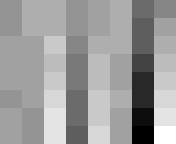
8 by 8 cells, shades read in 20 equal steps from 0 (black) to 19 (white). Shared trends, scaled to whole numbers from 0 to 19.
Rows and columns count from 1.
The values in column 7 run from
0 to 8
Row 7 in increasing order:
1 8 11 12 12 15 17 17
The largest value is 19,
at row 8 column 8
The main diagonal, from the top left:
11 13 15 9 14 13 1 19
